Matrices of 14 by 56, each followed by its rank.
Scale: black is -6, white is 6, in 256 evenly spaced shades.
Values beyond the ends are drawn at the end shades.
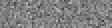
full rank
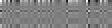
one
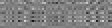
two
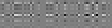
one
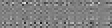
three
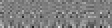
three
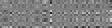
two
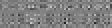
three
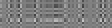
one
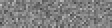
full rank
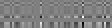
one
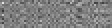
three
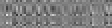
two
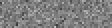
full rank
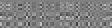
two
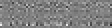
three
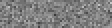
full rank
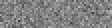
full rank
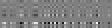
one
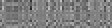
two
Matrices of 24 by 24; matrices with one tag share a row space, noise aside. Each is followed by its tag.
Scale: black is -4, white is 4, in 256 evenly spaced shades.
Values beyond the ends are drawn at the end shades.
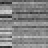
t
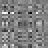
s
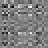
s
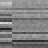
t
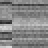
t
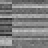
t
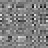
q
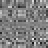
q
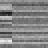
t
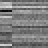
t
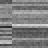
t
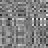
q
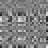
q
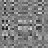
s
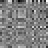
q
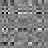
s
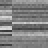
t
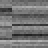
t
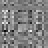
s
